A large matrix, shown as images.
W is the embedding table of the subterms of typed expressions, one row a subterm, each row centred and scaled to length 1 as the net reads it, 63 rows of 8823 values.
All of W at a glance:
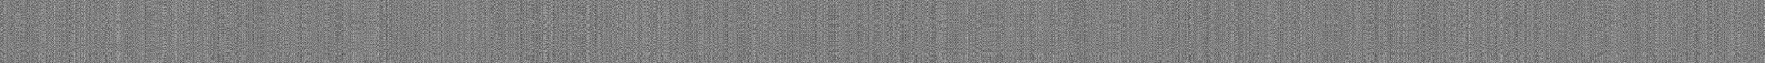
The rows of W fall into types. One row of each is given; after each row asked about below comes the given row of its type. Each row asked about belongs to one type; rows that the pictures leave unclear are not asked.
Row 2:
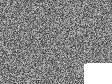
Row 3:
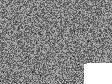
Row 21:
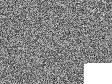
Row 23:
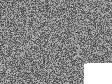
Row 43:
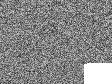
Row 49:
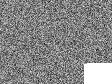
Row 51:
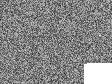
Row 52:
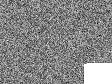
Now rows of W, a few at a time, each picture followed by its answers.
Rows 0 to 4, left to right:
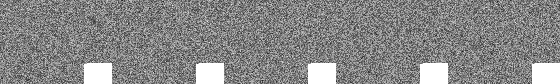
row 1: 21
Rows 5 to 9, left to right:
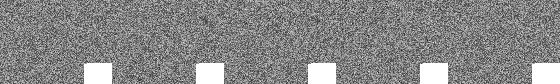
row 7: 43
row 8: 21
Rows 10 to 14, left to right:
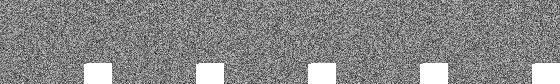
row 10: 3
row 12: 43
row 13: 3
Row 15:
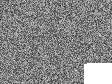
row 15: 51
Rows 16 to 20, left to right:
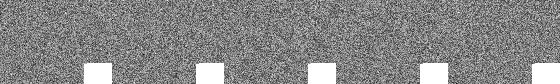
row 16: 23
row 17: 49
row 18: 23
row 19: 51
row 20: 3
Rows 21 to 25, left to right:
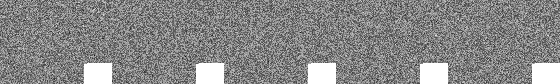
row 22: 3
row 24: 51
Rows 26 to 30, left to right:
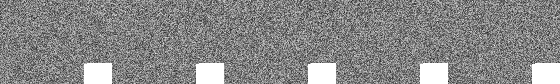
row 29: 49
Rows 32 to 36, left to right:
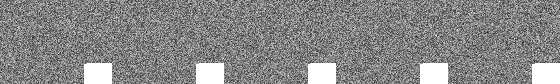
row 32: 51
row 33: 49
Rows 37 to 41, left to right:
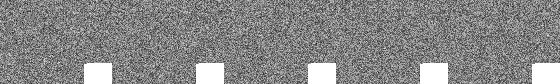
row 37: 43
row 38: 52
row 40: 52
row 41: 51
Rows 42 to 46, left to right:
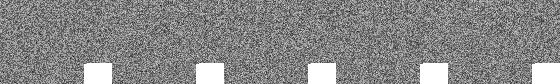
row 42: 3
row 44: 52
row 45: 51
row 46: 43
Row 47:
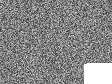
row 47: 2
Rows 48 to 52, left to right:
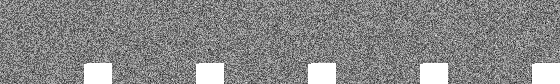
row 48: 3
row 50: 43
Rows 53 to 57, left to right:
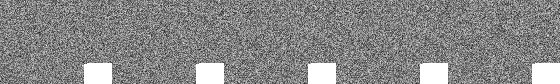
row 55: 49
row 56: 49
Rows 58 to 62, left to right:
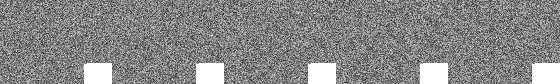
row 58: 2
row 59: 49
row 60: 52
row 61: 23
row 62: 52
